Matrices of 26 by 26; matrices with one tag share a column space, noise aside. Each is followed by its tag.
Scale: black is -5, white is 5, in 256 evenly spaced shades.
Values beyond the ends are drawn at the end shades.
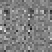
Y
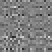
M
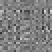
Y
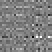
M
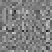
Y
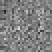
Y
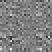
M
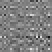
M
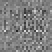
Y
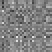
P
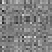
P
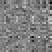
P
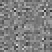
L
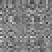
P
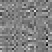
L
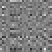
M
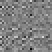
M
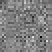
P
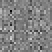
Y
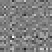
M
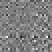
M
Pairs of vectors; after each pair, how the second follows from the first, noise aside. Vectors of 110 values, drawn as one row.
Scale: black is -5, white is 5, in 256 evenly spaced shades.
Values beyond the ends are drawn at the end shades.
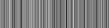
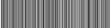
reversed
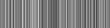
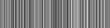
reversed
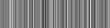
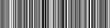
scaled up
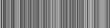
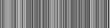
reversed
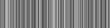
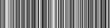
scaled up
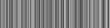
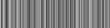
reversed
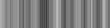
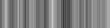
reversed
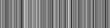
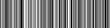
scaled up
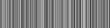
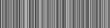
reversed
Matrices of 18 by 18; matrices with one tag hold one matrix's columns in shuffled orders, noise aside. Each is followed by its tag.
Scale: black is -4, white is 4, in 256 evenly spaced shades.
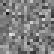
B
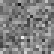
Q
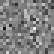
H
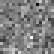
Q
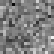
Q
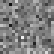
Q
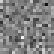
Q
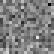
Q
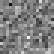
Q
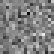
B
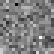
Q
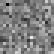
Q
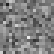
Q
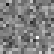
Q
